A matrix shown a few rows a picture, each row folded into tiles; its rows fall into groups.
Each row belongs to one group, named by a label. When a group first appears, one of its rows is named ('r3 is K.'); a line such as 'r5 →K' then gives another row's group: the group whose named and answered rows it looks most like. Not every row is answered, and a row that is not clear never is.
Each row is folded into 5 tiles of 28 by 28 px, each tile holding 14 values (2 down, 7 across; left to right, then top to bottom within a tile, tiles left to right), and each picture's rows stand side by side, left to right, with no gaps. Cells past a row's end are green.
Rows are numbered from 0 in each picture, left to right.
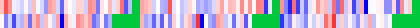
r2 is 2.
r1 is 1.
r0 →1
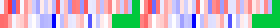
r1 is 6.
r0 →6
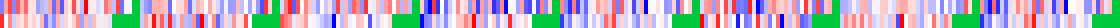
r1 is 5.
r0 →6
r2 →6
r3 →2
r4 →2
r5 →6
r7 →2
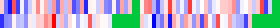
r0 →2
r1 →1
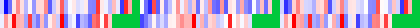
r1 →2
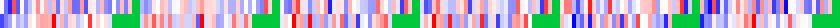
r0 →2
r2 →5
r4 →1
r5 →2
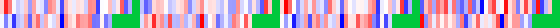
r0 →1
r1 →5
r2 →1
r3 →6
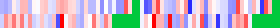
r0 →5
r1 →5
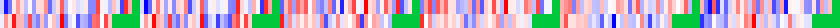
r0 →5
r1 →5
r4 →6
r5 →2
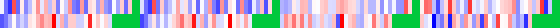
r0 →2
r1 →2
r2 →5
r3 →1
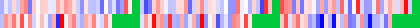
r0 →5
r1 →5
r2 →6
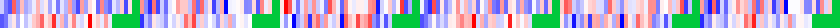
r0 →2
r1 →2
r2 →1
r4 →1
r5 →2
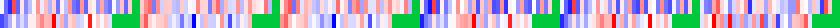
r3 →2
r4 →2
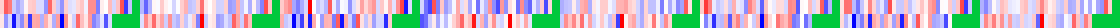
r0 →1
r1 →5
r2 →1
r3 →2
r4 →5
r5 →1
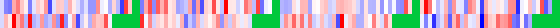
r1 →6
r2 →5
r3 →1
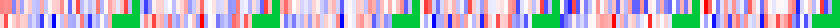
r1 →5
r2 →1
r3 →1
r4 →2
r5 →1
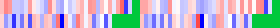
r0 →1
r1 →1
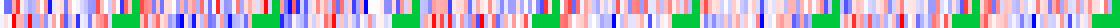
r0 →5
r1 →6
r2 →2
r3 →5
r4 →6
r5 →1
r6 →5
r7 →6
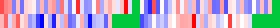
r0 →6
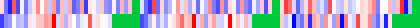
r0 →2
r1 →2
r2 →1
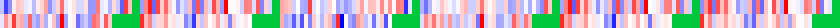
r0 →5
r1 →6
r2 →1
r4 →6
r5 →6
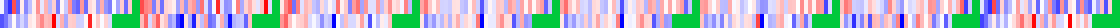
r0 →2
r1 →6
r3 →1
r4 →1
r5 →1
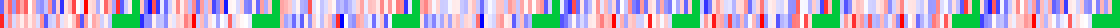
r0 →6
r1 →2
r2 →1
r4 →2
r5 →5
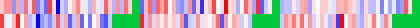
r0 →6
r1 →6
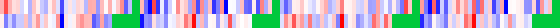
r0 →1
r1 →2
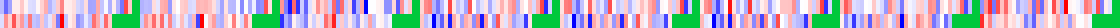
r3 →1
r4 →1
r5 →1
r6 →1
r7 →6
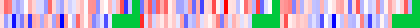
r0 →1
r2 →6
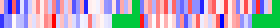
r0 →2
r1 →6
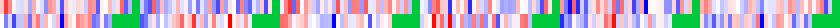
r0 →1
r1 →2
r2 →6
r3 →5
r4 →2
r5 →1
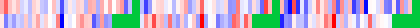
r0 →1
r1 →5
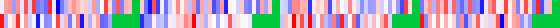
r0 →6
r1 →2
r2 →5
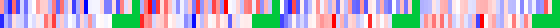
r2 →2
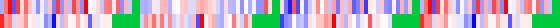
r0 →6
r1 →5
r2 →2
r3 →6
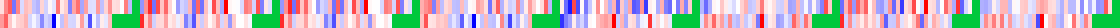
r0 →6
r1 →6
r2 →6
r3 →6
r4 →2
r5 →5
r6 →6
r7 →5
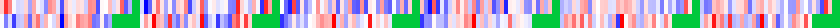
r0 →1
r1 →5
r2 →2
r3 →2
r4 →5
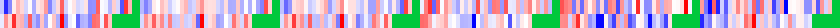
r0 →5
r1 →5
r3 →6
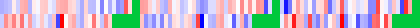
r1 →1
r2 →5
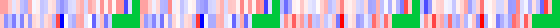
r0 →1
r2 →5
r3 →5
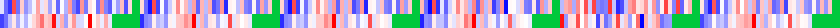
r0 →2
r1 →2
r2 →2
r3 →2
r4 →6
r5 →2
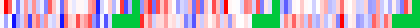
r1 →6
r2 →5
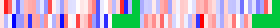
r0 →1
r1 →5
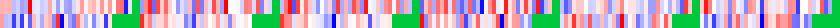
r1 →6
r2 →6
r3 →6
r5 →1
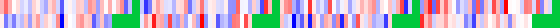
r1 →5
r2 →1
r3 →6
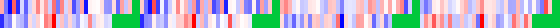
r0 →2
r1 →2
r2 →1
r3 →5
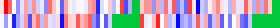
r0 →1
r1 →6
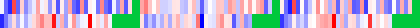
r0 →2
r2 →2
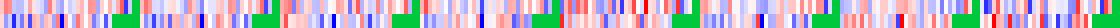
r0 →1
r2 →6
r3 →1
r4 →6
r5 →1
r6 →5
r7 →5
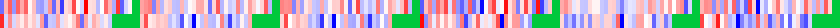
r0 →6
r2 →6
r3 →6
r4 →1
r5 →6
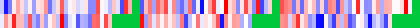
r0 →5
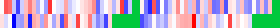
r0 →1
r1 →2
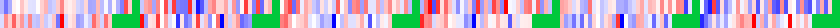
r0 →5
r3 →6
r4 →1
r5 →2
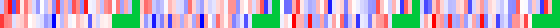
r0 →6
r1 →1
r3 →5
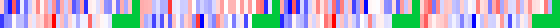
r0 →2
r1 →1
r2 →2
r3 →6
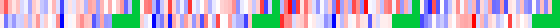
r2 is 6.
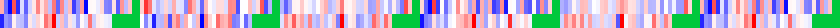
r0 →2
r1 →1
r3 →2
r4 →5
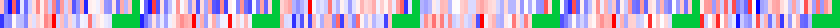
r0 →2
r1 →2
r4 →2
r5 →6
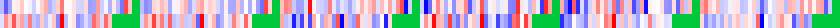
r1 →5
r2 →1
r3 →5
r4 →2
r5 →1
